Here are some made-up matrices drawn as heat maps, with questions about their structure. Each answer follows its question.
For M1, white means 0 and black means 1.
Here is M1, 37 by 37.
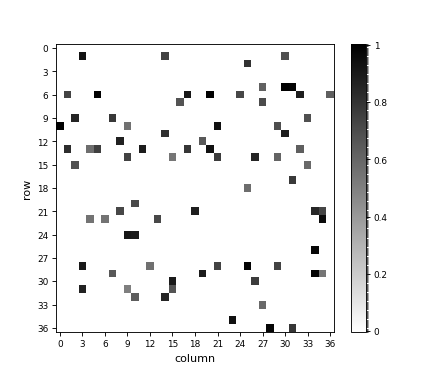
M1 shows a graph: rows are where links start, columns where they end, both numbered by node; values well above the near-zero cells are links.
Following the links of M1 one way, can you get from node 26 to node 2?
no
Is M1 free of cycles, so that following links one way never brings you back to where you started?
yes
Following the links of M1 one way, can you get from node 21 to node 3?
no
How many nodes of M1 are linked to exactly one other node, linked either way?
3
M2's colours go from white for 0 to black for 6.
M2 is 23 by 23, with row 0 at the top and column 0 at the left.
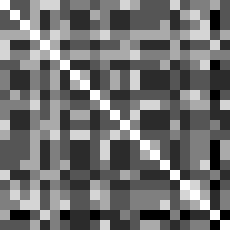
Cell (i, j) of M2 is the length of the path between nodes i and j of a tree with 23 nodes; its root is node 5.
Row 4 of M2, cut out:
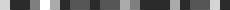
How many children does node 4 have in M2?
1
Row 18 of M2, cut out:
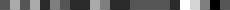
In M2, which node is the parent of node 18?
19
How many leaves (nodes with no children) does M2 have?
15
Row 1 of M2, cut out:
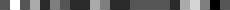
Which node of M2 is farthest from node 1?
21
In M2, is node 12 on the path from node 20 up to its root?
no
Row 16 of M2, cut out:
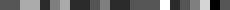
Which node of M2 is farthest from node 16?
21
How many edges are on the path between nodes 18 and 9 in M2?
2
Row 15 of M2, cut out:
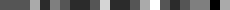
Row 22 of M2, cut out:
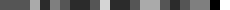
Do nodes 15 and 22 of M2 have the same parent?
yes
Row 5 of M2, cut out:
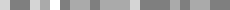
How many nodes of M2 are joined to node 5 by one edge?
3
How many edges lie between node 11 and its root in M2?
2
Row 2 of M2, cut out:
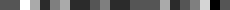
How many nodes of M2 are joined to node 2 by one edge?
1
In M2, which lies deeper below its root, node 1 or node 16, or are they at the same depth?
the same depth
